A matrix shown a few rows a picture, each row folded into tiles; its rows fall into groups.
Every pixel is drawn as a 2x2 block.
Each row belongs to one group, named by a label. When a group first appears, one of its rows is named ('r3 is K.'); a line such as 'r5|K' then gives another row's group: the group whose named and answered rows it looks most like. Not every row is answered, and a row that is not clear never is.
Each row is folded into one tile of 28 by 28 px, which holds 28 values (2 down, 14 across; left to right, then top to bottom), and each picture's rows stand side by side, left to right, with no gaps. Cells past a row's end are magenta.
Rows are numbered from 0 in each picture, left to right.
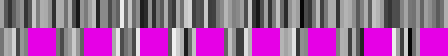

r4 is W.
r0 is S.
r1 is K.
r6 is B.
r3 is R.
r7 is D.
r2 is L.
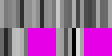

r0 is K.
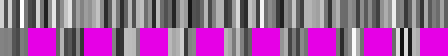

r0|R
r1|B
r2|K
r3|D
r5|B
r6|K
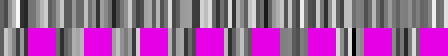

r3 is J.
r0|B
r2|L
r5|R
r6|D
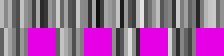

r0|R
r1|R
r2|K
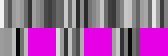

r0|J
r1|L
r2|B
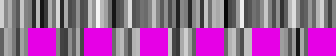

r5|B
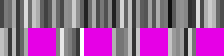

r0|D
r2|L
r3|B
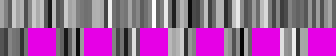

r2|W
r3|D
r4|B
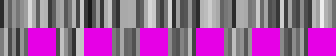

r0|B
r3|S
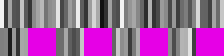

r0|S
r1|J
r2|R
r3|K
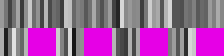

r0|K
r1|D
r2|L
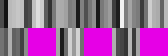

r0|J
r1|K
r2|L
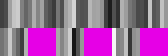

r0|J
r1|J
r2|D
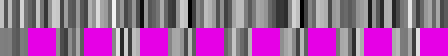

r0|R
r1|S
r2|S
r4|J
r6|R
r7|L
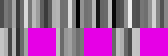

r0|D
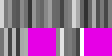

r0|S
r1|L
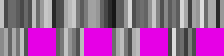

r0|S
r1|J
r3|B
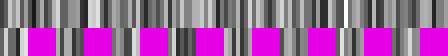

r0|W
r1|J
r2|W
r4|D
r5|R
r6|R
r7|K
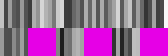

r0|S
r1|K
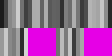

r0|L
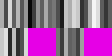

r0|L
